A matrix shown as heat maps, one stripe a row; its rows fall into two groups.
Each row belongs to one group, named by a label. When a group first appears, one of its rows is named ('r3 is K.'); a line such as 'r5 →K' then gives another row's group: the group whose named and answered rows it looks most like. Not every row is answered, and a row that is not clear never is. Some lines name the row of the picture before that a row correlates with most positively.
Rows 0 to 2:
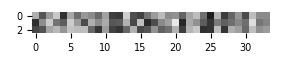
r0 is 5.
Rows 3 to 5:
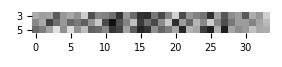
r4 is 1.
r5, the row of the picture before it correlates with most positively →2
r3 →5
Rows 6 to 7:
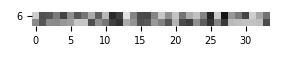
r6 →5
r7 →5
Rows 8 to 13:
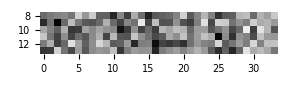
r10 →5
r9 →1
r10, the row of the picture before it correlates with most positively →6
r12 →1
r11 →5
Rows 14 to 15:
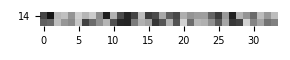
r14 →5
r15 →5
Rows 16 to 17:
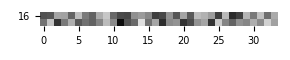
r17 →1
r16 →5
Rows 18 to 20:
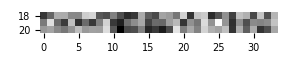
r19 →1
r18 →5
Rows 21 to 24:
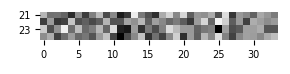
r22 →1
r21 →5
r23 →5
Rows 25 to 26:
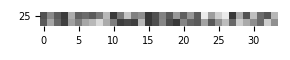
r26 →1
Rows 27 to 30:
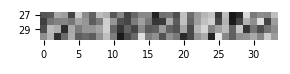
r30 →1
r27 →5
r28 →5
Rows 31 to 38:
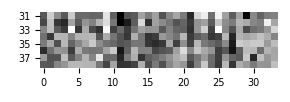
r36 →5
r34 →5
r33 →1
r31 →1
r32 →1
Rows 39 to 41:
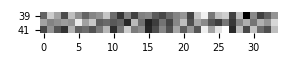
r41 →1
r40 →5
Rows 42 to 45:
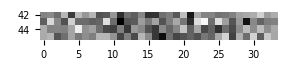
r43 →1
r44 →5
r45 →1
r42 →5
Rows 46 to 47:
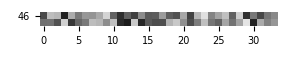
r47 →5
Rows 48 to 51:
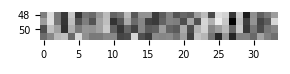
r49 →1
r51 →5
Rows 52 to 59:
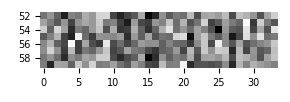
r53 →5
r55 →5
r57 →1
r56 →1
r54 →5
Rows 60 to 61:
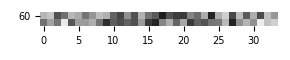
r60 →1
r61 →5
